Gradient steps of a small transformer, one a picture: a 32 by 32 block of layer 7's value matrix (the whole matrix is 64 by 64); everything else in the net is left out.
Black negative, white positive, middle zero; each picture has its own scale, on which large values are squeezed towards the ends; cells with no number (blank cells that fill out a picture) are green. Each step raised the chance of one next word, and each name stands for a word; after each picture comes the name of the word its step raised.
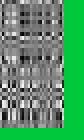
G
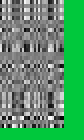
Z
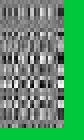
G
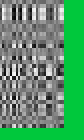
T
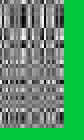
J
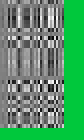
J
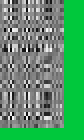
Z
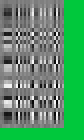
G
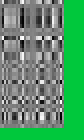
J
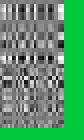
T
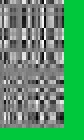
J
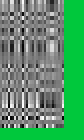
Z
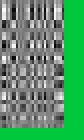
T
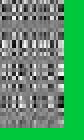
J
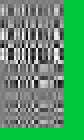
T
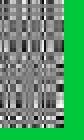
Z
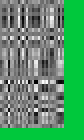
J
